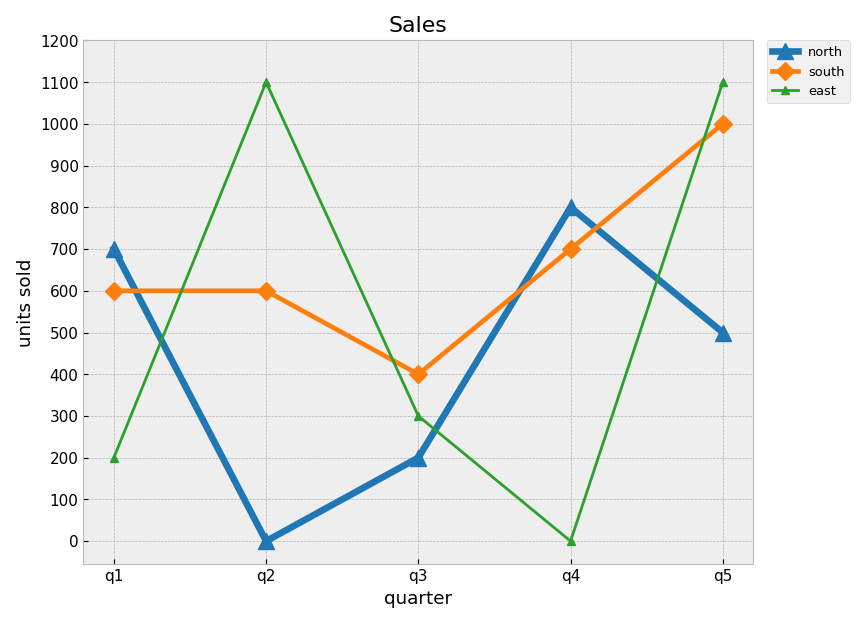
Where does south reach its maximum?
q5
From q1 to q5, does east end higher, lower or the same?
higher
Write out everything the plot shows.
Title: Sales
x-axis: quarter, ticks q1 q2 q3 q4 q5
y-axis: units sold, ticks 0 100 200 300 400 500 600 700 800 900 1000 1100 1200
Legend: north, south, east
Values:
north: 700 0 200 800 500
south: 600 600 400 700 1000
east: 200 1100 300 0 1100
